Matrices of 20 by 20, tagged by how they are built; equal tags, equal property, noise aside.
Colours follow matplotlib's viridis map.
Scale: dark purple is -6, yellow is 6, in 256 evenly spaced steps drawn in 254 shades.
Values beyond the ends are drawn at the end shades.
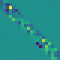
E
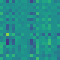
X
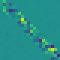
E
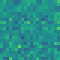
X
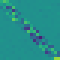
E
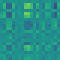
X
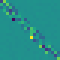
E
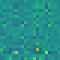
X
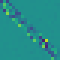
E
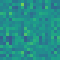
X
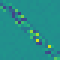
E
